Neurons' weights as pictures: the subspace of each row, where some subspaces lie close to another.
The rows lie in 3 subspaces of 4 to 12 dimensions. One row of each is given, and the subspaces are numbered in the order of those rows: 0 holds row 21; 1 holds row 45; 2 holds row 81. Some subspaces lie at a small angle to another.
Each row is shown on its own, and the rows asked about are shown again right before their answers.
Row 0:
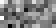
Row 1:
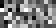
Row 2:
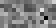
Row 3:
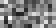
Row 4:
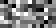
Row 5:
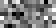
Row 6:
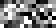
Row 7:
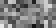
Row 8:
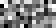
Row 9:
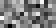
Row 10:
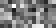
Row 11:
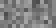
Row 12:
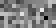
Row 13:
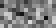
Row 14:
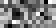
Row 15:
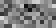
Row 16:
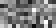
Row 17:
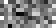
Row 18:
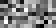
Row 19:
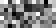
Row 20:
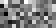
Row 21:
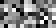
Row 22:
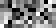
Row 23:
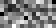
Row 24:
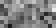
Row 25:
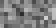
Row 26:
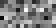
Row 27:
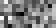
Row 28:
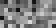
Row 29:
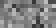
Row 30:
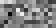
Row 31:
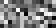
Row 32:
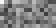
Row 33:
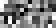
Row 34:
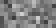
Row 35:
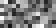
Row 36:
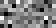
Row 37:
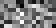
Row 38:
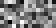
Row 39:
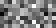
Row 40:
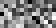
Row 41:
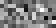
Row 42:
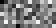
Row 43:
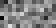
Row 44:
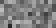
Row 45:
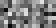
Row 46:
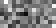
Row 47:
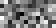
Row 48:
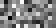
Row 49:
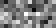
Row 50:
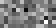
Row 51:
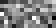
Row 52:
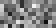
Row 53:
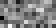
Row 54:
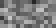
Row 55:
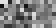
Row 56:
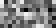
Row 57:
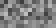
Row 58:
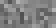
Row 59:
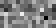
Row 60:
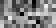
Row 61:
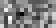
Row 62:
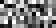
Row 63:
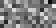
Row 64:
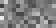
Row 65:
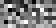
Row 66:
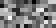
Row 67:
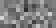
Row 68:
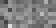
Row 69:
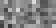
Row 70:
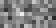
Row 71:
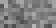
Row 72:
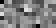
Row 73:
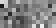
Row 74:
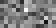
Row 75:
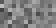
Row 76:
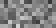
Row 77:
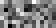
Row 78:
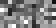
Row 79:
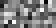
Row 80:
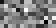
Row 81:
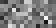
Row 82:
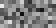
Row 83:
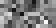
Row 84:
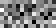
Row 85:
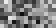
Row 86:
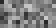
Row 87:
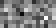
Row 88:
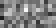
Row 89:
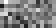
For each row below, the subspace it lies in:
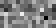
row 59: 0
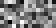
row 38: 1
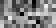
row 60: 2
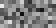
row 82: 1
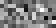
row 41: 1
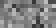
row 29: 2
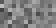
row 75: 2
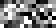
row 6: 1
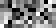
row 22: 2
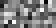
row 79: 1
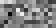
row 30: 1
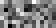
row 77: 0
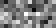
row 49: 2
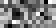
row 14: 0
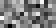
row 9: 1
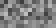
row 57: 1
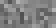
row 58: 1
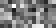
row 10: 2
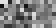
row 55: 1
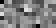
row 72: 1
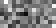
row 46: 2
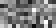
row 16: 2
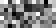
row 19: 0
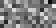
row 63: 2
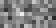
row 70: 0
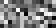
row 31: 1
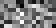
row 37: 1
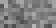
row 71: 1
